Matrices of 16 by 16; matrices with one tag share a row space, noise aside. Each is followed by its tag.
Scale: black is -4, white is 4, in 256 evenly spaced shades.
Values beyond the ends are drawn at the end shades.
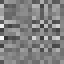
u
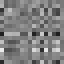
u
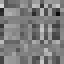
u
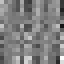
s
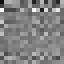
u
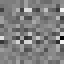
s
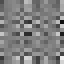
s
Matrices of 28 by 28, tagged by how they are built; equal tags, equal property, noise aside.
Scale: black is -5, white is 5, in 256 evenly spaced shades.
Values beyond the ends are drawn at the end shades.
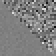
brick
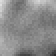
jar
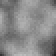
jar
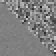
brick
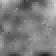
jar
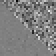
brick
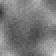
jar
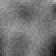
jar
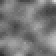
jar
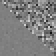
brick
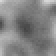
jar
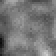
jar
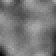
jar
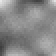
jar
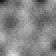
jar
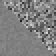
brick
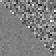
brick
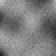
jar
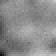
jar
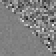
brick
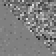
brick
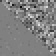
brick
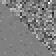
brick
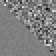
brick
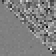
brick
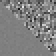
brick
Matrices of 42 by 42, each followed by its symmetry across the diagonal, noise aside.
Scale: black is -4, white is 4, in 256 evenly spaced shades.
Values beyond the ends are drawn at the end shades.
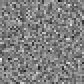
antisymmetric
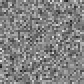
symmetric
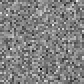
neither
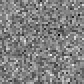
neither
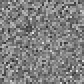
symmetric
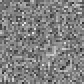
symmetric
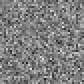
antisymmetric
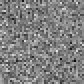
neither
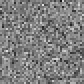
neither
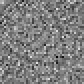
symmetric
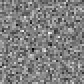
antisymmetric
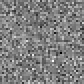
antisymmetric
